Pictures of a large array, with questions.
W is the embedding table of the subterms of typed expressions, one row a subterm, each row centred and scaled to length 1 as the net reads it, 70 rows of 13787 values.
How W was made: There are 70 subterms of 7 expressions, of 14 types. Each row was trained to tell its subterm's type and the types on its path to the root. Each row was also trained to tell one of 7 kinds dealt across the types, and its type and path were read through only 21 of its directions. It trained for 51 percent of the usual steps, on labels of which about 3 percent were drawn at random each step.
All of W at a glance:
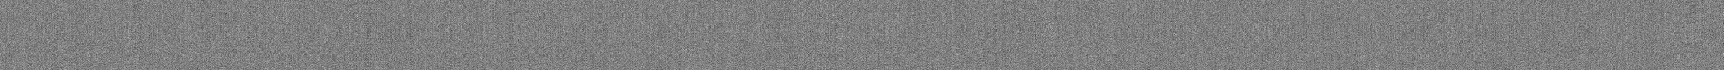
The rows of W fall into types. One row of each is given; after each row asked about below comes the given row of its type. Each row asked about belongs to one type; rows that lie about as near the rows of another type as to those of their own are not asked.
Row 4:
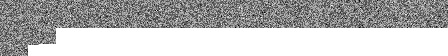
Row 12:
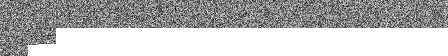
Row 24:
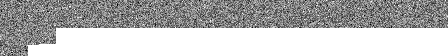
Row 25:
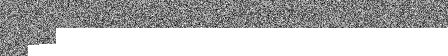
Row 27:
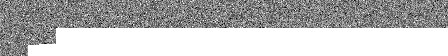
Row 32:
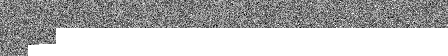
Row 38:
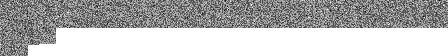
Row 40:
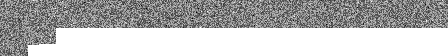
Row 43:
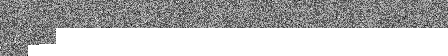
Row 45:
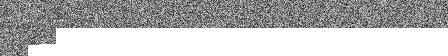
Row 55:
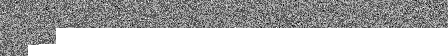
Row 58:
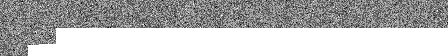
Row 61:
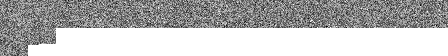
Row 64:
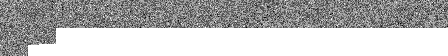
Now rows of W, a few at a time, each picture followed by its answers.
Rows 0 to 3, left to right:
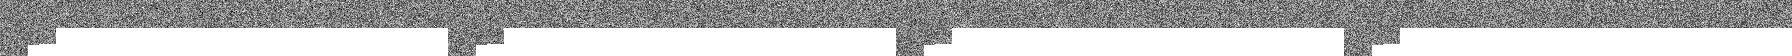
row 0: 27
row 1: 45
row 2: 38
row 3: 32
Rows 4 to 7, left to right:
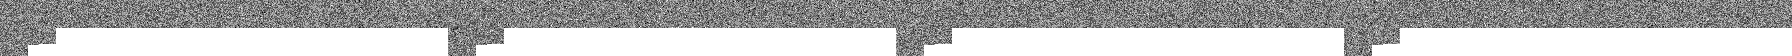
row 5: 43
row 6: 12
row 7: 25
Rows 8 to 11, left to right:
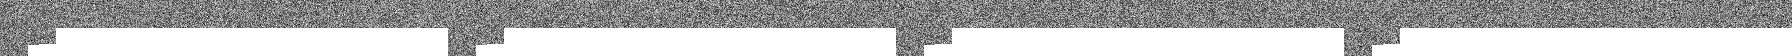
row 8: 43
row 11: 27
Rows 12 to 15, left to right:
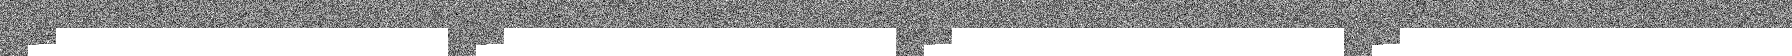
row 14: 38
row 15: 32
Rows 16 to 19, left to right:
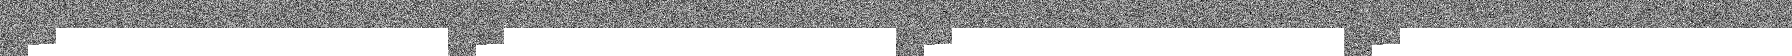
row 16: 55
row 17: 43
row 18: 55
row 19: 12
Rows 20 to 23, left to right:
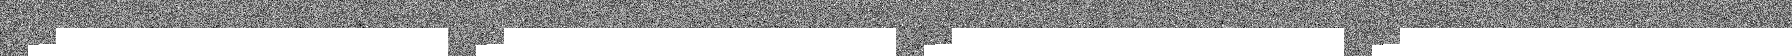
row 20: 4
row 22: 45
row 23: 38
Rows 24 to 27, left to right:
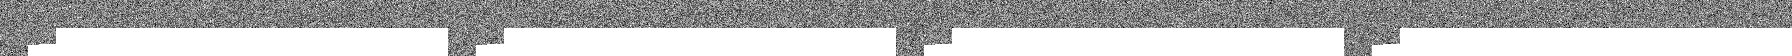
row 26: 27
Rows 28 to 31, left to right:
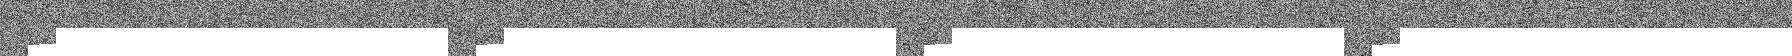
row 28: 25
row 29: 64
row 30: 25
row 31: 38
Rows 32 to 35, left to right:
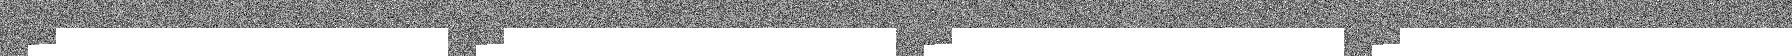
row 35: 32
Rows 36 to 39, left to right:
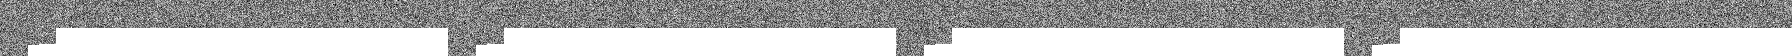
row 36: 64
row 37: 24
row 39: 25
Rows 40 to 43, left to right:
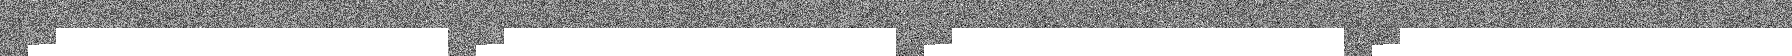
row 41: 24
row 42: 58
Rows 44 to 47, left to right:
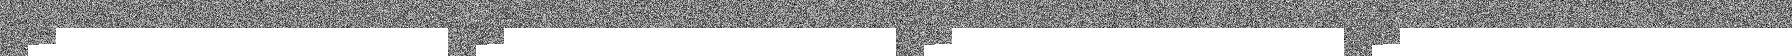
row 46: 4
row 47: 43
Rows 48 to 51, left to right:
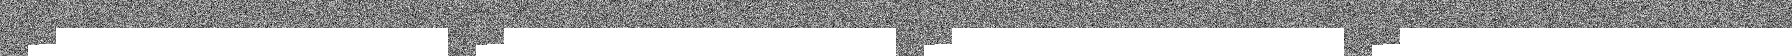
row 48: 64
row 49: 40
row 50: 4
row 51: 27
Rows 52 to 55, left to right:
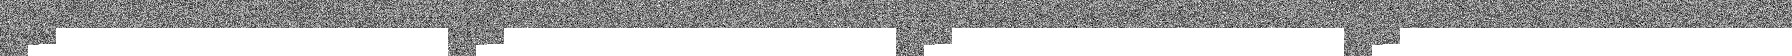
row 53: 64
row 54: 55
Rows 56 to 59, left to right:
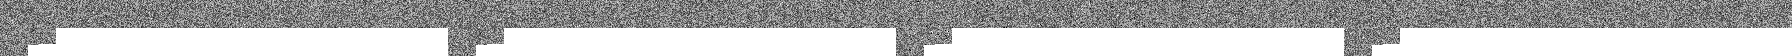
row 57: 43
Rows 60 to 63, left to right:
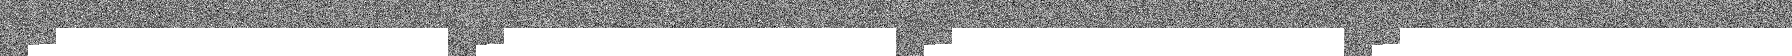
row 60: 58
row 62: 32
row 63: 55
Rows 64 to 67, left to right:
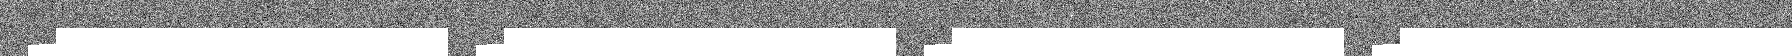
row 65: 58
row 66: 38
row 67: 24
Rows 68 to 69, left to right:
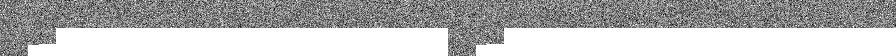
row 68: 12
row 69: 24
